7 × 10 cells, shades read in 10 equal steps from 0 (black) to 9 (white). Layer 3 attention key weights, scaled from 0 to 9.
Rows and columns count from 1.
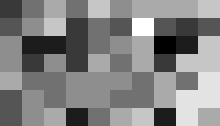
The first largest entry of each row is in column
5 7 10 9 10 9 9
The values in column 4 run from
1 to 5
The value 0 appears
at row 3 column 8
